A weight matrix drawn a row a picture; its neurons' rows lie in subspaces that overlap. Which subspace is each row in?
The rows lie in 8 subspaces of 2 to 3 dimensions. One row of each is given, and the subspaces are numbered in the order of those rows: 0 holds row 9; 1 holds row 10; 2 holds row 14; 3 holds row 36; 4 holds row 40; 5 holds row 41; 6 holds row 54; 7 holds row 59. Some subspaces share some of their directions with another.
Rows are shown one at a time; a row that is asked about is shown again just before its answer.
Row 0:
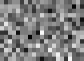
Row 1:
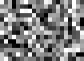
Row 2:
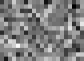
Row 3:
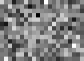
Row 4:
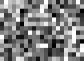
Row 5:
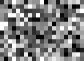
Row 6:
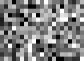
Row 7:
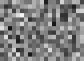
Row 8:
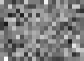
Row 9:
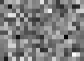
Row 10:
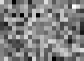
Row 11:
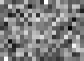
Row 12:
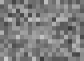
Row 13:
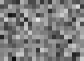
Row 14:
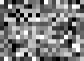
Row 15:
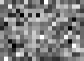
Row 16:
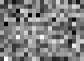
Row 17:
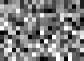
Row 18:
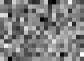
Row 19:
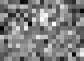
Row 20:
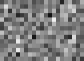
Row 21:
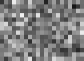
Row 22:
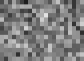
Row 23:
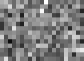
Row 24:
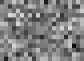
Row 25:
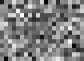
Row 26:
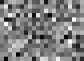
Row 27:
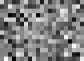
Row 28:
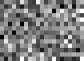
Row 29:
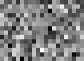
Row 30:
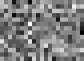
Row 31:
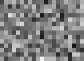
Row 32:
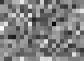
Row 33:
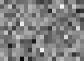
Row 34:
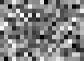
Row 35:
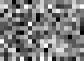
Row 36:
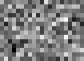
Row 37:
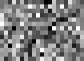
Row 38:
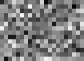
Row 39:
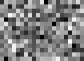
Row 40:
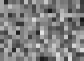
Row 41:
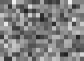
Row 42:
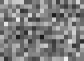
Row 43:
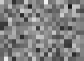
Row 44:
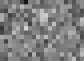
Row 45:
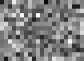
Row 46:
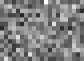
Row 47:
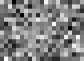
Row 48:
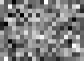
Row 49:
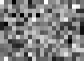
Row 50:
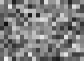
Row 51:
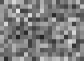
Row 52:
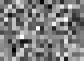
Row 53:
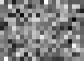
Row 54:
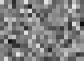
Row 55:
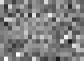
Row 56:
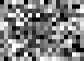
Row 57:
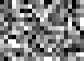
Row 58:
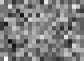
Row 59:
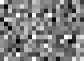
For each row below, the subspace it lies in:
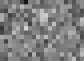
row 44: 6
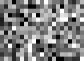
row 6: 0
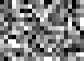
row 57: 6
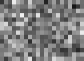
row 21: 1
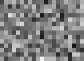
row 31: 4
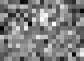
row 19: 6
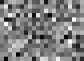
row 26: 7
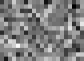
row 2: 6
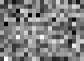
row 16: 2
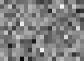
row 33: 0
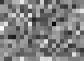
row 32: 6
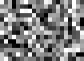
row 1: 6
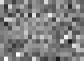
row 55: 7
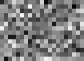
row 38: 6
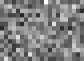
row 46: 7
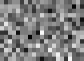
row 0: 4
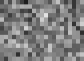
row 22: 6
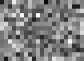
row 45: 1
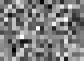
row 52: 3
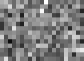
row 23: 2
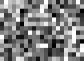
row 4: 2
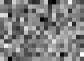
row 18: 5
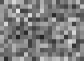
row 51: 2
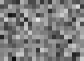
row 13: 0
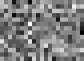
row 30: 1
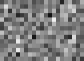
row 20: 7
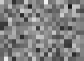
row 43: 3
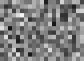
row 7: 7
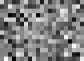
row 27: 0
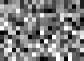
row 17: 4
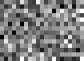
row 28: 0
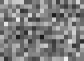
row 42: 2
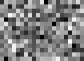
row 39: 3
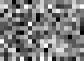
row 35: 1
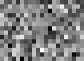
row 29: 0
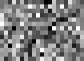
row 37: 0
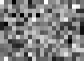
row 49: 1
